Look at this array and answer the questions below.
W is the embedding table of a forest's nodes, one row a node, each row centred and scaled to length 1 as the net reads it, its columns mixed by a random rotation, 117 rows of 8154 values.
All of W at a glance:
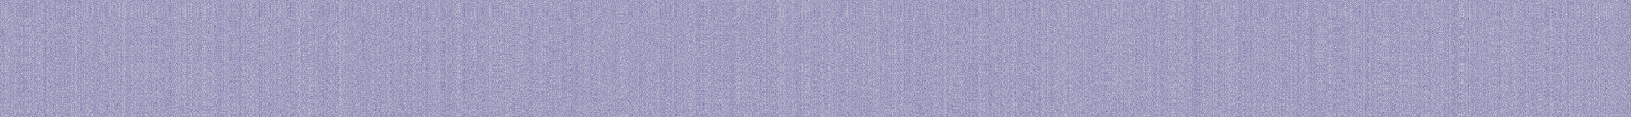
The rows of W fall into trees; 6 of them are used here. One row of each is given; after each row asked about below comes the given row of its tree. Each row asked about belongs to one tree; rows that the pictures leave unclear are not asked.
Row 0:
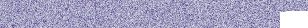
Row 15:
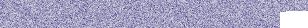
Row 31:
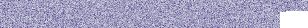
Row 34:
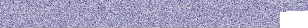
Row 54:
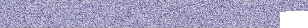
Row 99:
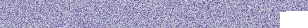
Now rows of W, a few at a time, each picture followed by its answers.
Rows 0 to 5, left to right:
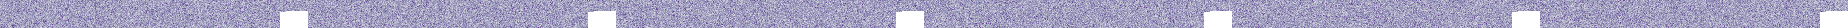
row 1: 31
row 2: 99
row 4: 54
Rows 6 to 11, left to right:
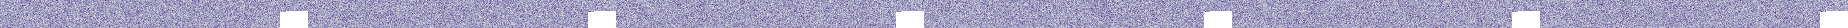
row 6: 34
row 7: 15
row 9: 0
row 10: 15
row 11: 15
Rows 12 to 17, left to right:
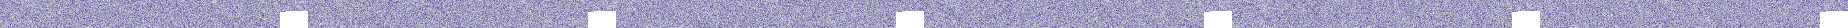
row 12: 15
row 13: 15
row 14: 99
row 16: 15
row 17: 99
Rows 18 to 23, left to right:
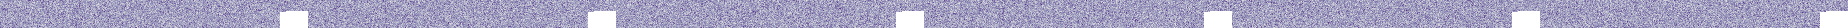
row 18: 31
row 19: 31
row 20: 34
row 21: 54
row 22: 0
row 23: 99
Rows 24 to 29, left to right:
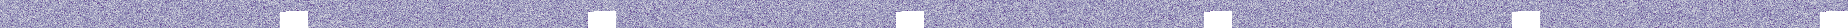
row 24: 34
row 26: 54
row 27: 34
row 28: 31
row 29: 34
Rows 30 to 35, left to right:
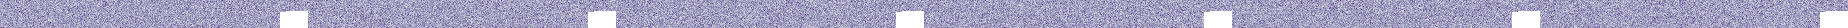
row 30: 31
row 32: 0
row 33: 31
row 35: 54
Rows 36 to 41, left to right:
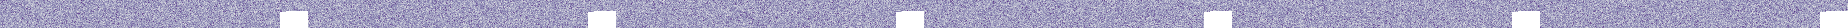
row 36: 15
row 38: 54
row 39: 34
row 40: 54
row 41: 31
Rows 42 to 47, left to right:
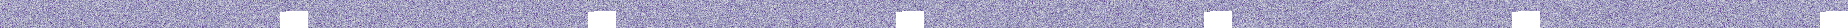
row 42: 31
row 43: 31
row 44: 99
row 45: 34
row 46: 15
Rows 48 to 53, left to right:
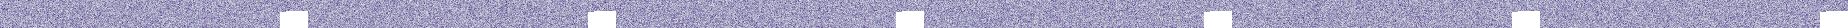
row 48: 31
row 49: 34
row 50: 31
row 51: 31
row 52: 15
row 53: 99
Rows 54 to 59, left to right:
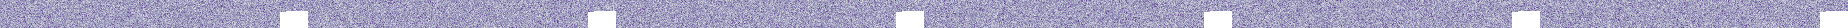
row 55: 15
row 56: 31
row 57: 54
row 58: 34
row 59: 54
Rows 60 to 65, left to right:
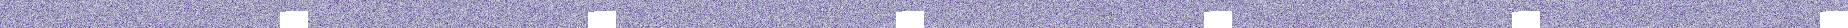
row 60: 31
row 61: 34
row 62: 31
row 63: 0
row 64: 15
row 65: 15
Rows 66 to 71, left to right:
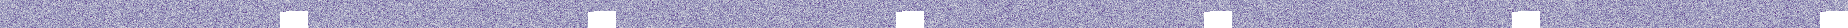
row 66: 34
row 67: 0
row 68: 99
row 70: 15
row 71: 15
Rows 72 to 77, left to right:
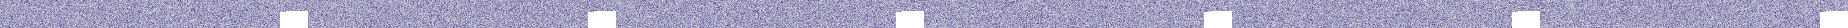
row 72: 34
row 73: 31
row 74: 34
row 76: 54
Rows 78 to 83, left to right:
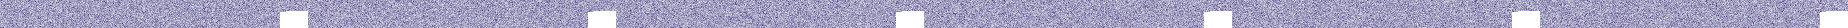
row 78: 31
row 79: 0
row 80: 54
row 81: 54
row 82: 15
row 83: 15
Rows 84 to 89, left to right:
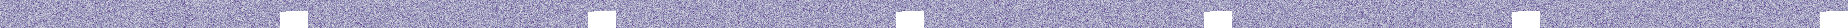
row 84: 0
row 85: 31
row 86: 31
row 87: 15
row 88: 54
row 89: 31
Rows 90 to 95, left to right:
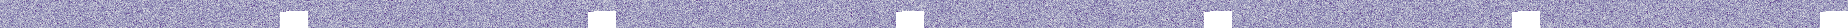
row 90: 34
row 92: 15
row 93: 0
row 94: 34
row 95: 0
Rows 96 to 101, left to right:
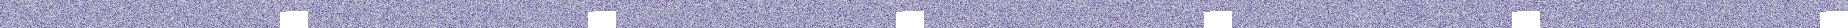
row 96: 15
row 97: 54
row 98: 34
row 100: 0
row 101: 15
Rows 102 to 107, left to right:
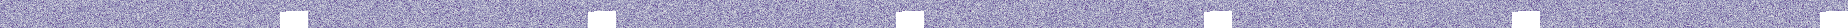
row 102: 31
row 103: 34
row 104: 34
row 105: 34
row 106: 99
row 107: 15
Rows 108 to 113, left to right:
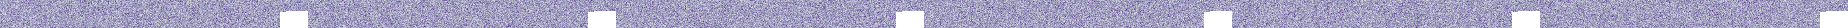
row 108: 34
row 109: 99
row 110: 99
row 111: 31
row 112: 0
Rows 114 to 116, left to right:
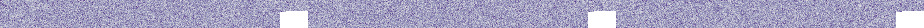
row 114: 15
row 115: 15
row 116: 34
